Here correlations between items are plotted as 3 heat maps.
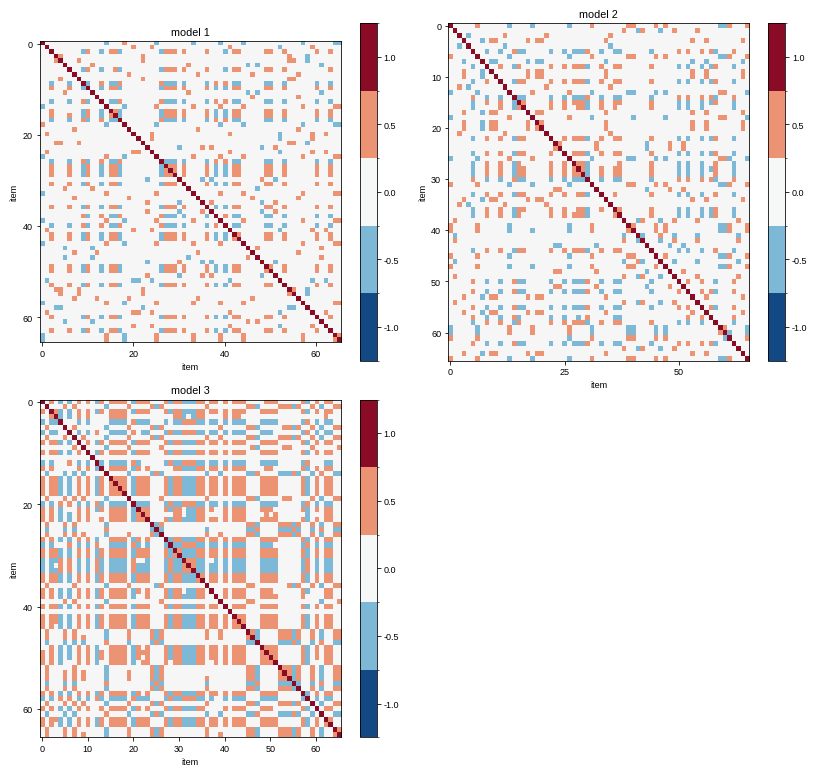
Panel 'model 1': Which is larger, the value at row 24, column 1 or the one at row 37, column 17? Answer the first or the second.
the first
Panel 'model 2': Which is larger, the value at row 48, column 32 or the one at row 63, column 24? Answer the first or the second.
the first
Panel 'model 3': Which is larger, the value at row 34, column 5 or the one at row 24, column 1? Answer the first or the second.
the second
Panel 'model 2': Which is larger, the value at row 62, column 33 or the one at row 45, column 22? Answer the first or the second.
the second
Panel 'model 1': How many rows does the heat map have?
66
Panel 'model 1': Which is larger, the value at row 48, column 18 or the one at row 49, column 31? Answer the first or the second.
the second
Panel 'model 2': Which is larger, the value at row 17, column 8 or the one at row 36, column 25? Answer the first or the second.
the second
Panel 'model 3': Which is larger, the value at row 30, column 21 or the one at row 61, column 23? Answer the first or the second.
the first
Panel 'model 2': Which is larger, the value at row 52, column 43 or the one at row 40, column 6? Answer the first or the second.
the second
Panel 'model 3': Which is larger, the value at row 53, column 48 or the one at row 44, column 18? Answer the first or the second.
the second
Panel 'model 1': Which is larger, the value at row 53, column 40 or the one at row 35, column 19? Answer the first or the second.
the second
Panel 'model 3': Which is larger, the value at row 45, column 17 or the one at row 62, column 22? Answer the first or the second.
the second
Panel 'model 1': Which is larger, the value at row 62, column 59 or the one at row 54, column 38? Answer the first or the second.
the first
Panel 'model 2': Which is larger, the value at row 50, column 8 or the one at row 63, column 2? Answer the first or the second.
the second
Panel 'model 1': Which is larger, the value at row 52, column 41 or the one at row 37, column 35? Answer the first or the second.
the second
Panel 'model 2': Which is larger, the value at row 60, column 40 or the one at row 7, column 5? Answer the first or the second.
the second
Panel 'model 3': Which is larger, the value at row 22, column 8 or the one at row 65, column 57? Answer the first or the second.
the first
